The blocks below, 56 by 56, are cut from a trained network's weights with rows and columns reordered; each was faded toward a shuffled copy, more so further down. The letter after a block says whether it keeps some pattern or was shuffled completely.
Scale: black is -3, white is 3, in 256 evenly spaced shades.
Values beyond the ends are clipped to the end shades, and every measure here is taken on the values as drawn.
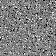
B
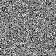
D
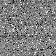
D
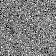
B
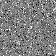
B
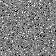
B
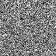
D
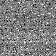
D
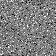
B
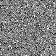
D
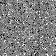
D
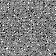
D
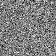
D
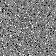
B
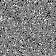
B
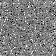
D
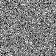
B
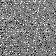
D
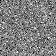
B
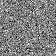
B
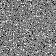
B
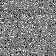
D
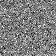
B
